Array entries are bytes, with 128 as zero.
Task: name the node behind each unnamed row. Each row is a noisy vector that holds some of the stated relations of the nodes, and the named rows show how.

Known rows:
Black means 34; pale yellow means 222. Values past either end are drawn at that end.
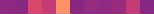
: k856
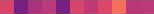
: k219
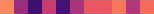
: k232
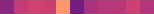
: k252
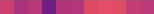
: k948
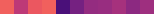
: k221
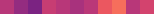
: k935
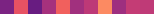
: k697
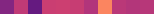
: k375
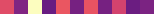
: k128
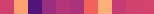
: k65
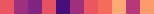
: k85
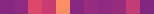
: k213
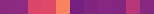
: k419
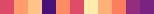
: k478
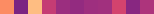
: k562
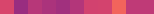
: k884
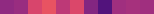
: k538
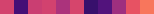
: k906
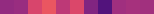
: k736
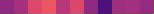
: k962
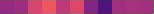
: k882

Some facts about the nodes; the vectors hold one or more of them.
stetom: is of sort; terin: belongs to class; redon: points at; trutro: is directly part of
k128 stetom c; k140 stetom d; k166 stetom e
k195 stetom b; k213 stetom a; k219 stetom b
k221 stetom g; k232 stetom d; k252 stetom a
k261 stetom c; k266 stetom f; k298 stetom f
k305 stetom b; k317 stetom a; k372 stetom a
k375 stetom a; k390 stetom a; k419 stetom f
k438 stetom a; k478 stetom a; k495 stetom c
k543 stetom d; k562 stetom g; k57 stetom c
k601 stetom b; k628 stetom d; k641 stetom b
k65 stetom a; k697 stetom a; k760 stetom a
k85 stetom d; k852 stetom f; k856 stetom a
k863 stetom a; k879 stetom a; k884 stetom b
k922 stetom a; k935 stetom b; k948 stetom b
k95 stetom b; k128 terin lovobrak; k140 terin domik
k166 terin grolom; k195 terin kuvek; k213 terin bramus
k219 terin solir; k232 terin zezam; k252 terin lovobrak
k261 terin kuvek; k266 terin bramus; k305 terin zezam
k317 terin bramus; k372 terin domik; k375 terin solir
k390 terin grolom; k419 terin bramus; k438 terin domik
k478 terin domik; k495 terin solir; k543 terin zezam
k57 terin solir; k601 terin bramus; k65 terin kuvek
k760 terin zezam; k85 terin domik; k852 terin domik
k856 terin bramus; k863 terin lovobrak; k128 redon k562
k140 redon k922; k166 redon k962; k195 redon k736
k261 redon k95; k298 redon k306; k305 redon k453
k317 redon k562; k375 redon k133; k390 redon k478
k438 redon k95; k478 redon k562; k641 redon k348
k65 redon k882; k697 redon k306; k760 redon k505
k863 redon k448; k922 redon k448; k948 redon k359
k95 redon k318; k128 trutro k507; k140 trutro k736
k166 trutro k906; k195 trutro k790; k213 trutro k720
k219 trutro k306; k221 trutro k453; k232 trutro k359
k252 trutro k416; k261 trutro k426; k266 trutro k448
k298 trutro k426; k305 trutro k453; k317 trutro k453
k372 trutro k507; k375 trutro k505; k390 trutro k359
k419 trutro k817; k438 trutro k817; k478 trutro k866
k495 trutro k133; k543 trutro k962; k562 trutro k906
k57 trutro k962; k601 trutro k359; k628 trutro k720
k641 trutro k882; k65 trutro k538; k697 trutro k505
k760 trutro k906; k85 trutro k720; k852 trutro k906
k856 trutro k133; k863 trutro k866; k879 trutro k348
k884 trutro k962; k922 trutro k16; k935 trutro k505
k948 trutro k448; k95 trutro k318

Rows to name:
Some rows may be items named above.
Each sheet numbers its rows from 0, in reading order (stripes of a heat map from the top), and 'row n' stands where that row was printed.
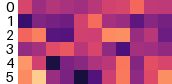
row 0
k884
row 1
k448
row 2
k390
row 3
k962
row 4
k166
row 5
k261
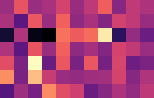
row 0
k298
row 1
k601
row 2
k922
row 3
k601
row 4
k128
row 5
k562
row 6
k505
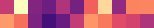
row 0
k438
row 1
k305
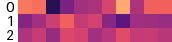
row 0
k760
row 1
k359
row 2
k879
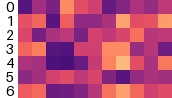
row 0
k505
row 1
k852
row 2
k219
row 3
k390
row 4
k140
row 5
k306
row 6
k195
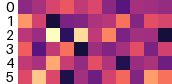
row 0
k720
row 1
k166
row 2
k317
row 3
k495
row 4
k453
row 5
k95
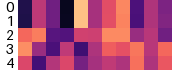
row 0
k863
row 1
k863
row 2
k390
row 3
k543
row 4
k628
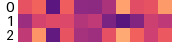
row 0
k852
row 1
k318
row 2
k372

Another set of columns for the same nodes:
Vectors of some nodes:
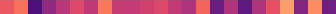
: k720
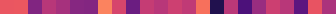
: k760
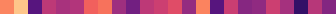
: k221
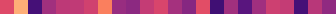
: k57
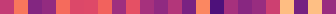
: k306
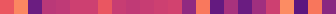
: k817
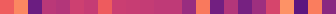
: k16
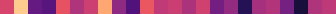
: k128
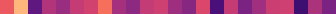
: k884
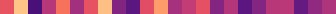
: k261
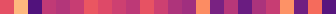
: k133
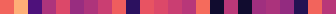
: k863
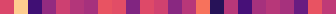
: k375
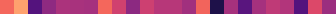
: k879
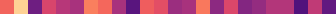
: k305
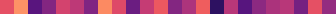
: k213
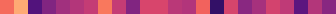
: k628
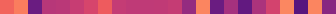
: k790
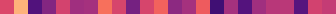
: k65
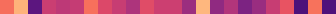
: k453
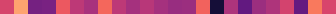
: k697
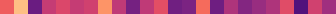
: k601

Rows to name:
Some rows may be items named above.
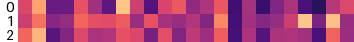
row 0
k317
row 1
k306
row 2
k252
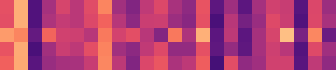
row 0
k495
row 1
k219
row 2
k359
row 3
k495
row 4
k85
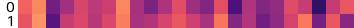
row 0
k195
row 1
k318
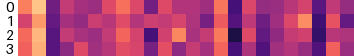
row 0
k232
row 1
k962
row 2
k140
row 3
k252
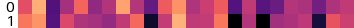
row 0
k438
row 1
k922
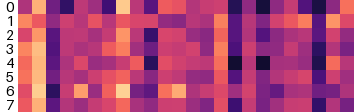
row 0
k478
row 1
k505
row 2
k166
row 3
k221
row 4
k863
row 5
k935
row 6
k95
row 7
k884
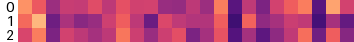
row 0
k505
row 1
k543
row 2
k852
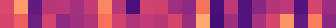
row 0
k166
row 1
k906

